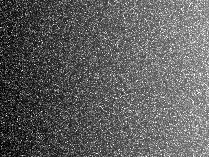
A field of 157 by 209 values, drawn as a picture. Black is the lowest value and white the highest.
Grain: fine. Slope: up to the right. Average level on the scale: 40%. Odd rows or columns: none.
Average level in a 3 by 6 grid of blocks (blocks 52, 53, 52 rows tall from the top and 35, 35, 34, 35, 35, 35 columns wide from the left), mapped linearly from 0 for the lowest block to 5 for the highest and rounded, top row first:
012345
012345
012345
